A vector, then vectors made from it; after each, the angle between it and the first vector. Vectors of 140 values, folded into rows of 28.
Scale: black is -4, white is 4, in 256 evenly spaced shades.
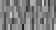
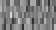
nearly parallel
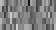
partly aligned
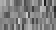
partly aligned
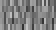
nearly parallel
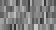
partly aligned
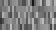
partly opposed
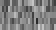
partly aligned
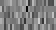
partly aligned
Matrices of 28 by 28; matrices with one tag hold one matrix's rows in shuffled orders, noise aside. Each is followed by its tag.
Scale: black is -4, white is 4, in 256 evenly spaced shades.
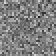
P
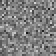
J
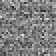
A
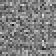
A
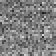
A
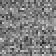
A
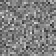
J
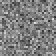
P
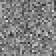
P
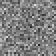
P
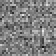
A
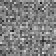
A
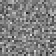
J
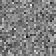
J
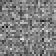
A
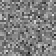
P
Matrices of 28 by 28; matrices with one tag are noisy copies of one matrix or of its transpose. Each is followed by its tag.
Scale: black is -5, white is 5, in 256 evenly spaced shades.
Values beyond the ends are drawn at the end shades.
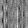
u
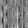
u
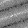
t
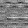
u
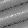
t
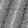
t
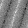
t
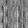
u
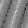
t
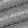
t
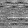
u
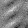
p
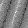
t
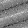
t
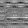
u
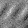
p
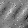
p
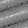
t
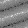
t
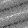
t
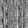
u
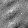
p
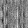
u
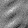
p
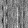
u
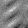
p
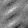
p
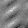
p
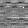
u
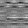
u
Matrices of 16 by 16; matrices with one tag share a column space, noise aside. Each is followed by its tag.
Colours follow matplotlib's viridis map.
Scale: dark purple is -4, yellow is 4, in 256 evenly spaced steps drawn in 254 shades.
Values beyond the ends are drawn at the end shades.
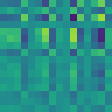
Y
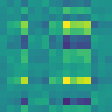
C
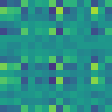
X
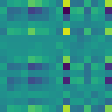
X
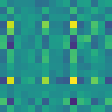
C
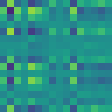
X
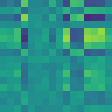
Y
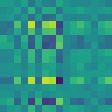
C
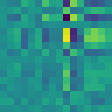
Y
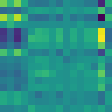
Y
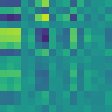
Y
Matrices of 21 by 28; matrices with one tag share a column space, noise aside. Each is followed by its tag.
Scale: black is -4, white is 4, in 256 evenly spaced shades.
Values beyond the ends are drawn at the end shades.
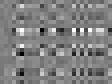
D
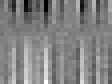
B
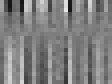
B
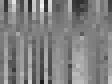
B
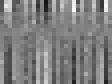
B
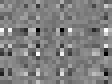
D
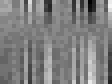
B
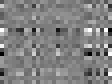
D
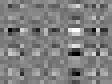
D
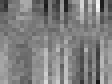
B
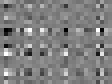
D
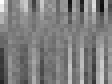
B
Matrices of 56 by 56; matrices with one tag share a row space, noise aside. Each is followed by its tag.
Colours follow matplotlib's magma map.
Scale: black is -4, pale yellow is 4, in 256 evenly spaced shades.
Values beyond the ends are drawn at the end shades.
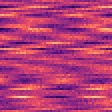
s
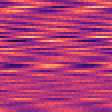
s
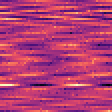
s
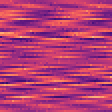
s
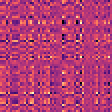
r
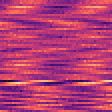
s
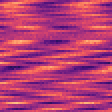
s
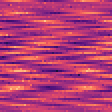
s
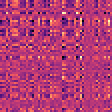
r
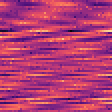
s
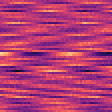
s
